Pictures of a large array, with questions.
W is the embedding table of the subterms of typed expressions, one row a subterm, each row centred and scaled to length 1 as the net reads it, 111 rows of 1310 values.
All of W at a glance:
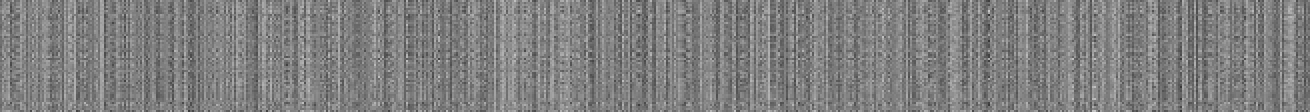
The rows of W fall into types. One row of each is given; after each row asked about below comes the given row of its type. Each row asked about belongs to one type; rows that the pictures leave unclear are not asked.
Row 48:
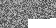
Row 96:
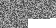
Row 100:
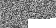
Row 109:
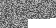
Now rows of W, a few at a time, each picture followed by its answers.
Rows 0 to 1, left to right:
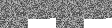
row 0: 109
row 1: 109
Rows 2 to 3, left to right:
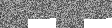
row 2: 48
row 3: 100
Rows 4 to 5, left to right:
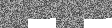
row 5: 109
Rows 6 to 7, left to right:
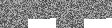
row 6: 48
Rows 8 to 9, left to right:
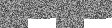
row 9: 96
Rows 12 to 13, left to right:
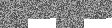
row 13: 96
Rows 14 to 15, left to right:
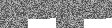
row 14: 109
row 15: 109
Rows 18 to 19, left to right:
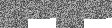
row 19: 100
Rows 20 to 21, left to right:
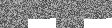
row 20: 48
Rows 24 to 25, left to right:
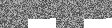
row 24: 48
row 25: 109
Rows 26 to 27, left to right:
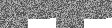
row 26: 109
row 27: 100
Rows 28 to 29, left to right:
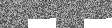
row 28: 48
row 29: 100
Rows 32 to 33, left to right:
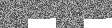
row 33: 109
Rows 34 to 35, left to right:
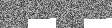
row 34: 96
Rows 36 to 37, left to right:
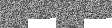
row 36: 100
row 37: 100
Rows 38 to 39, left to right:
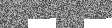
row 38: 48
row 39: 96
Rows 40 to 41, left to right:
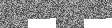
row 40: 109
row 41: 48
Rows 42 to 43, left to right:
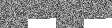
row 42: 109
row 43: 96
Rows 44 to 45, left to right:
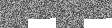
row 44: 100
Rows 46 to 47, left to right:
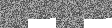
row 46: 100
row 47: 109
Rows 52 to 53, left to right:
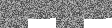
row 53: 109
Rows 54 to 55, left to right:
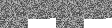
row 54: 109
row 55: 109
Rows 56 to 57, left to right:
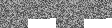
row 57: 48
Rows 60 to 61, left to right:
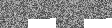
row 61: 48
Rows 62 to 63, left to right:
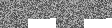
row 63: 48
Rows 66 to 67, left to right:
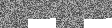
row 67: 109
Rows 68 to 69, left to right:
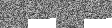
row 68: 96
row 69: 100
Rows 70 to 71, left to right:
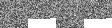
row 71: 48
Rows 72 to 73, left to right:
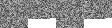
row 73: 96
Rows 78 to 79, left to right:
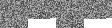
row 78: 96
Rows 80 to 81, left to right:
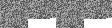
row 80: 100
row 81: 100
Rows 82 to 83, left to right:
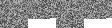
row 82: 48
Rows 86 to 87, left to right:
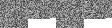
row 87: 96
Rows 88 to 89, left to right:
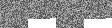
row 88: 100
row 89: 48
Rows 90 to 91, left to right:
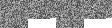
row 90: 100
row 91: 96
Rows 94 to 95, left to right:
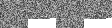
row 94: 96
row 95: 96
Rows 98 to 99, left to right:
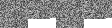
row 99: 96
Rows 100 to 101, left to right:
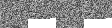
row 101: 96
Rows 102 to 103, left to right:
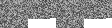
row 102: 48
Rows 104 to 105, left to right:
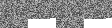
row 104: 109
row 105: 109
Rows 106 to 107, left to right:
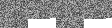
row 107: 109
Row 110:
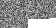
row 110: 96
